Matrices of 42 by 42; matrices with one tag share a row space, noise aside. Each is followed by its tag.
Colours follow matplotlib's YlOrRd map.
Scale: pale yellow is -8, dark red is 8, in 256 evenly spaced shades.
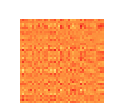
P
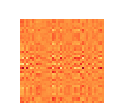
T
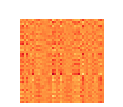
T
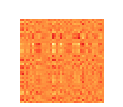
T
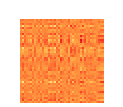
P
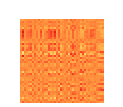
P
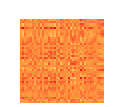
P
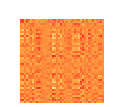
T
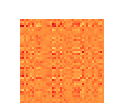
T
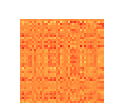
P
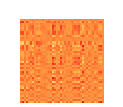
T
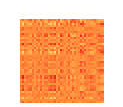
P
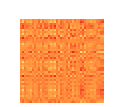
P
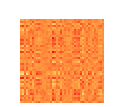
T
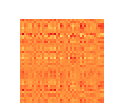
P
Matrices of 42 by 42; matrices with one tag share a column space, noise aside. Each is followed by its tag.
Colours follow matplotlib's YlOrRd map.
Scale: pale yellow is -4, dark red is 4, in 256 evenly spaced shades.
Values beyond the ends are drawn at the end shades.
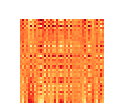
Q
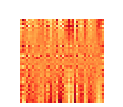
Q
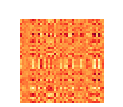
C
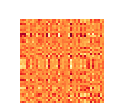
C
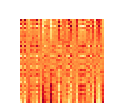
Q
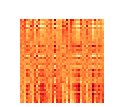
Q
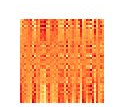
Q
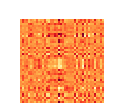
C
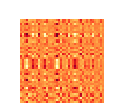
C
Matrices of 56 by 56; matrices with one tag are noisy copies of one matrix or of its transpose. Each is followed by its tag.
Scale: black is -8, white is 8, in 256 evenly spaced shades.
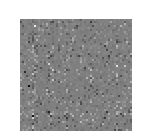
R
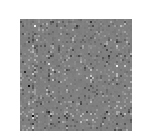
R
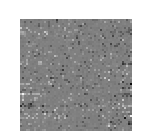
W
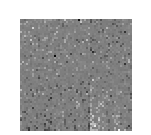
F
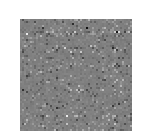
R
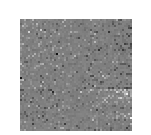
F
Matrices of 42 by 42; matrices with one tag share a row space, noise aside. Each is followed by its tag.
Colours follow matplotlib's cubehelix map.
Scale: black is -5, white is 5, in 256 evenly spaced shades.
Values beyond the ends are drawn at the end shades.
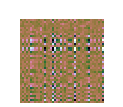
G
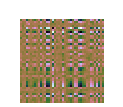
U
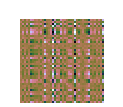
G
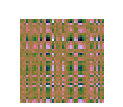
U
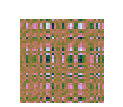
U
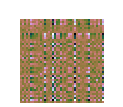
G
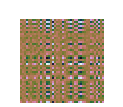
U
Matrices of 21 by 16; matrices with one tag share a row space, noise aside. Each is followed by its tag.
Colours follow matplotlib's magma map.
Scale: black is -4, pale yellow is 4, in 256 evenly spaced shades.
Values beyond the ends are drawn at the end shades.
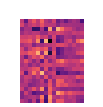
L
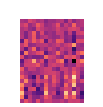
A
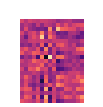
L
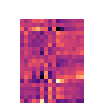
L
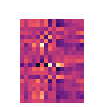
L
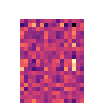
A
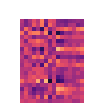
L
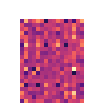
A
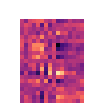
L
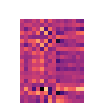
L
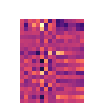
L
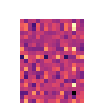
A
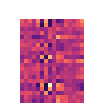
L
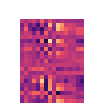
L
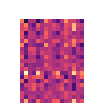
A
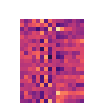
L
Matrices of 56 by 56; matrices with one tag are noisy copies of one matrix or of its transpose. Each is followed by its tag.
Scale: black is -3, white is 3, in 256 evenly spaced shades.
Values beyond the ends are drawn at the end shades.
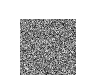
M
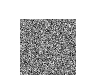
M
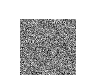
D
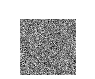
D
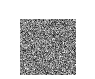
M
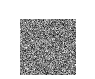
M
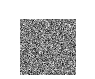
M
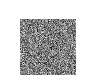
D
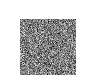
D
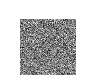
D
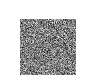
D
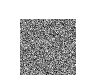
M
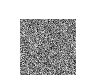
D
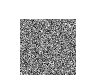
M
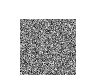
M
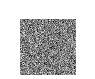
D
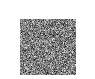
M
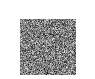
M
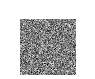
M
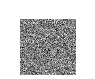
D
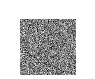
D
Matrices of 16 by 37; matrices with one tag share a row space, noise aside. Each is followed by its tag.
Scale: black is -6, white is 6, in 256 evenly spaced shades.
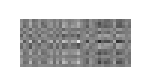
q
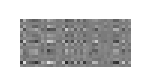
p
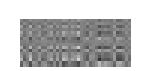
q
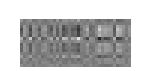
q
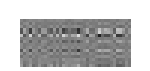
q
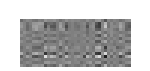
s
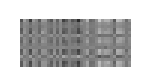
q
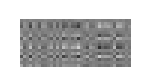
q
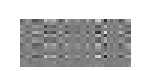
s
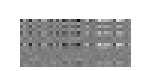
q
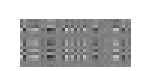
p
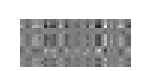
s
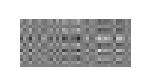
q
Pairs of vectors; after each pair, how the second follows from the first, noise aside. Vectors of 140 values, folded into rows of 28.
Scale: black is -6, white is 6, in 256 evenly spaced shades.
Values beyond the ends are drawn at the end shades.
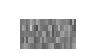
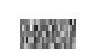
scaled up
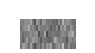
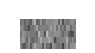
negated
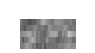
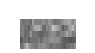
wrapped around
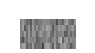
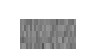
shrunk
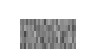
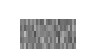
negated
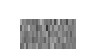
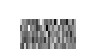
scaled up
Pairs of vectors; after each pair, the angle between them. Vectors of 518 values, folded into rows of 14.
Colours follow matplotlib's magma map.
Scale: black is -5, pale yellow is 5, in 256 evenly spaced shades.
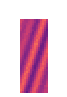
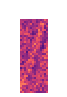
partly aligned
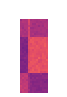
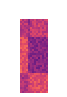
nearly opposite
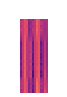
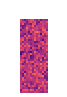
orthogonal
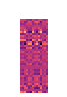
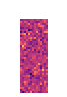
partly opposed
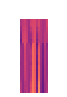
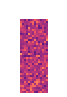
orthogonal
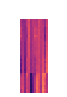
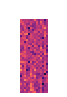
partly opposed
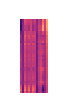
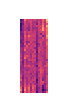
nearly parallel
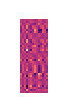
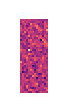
partly opposed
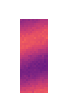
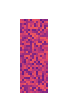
orthogonal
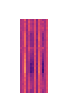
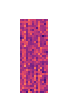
partly aligned
